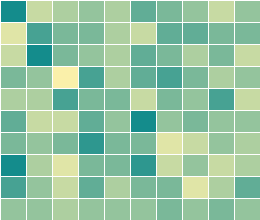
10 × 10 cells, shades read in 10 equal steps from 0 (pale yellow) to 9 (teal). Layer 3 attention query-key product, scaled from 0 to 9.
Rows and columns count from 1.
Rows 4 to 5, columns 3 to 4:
0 7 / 7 5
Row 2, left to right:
1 7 5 5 3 2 6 6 5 5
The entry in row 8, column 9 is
2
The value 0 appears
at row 4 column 3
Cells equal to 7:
6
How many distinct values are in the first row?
6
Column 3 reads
3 5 5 0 7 2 5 1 2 3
